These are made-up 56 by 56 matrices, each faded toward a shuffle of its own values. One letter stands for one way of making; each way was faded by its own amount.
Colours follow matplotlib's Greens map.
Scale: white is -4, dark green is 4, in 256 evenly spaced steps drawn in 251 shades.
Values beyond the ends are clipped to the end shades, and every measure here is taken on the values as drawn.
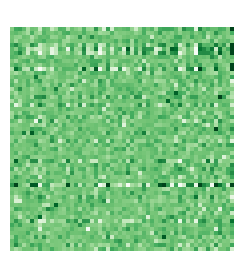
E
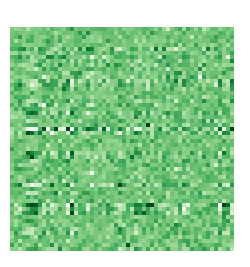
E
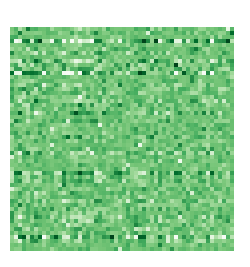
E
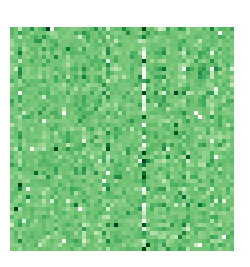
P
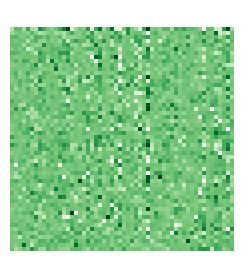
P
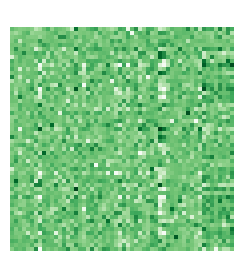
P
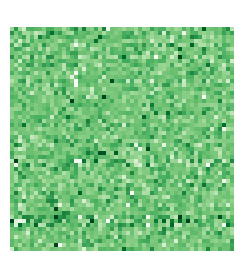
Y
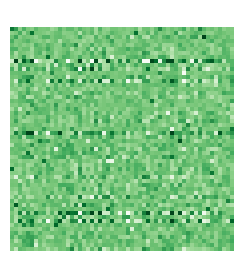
E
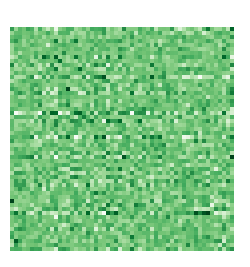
E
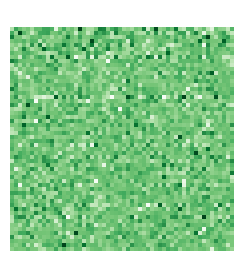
Y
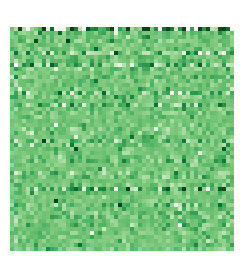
E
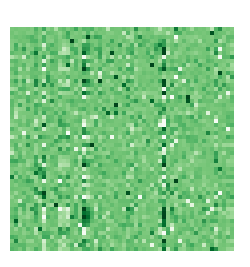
P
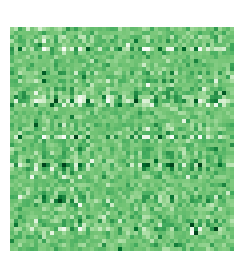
E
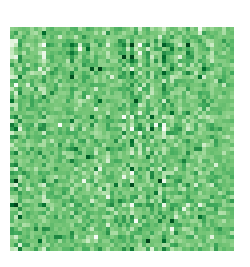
P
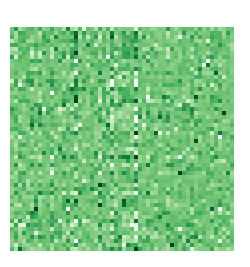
P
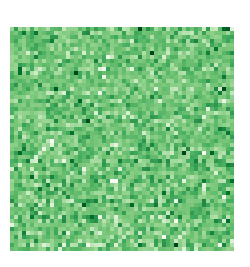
Y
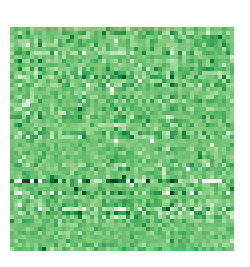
E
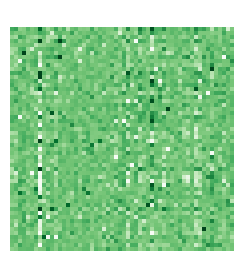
P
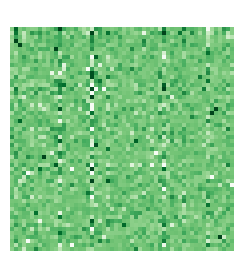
P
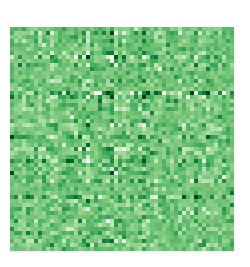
E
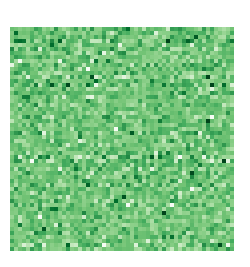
Y
